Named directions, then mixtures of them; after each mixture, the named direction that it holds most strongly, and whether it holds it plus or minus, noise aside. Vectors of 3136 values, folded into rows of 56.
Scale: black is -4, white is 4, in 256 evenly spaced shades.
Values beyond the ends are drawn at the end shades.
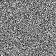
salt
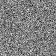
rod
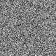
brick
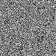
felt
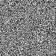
felt, minus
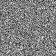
felt, minus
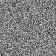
salt, minus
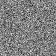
rod, plus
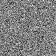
felt, plus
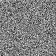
salt, minus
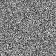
salt, plus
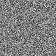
brick, plus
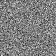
salt, plus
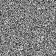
felt, minus
